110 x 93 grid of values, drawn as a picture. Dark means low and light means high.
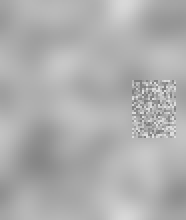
An odd patch, rougher than its surroundings, sits in the middle right. The halves do not mirror each other. The bottom left is the ninth with the lowest average. Overall the values sit about 70% of the way up the scale. The middle right is the roughest part.
